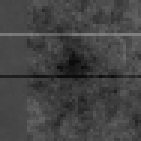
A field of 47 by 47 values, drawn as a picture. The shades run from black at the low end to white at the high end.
Dips: one, in the centre. Ninth with the lowest average: centre. Seam: vertical, 20% of the way across, the left part calmer. Slope: none. Stripes: none. Odd lines: rows 12 and 26.
